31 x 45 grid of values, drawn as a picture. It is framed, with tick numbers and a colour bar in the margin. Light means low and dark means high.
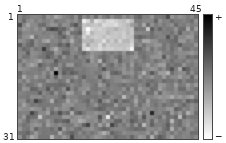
Ninth with the lowest average: top middle. Average level on the scale: 50%. Stripes: none. Histogram: skewed, a long tail of low values. Odd patch: lower, in the top middle.
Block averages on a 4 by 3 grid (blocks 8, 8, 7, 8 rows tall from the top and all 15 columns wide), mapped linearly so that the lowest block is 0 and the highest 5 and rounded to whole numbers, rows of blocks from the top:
5 0 5
5 4 5
5 5 5
5 5 5
